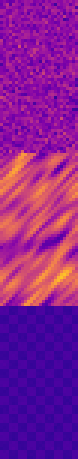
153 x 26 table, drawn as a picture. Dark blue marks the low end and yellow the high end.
It is made of 3 by 1 panels. Panel 1,1: low, fine-grained. Panel 2,1: middling, slanting up to the right, strong in contrast. Panel 3,1: very low, checkered, faint in contrast.
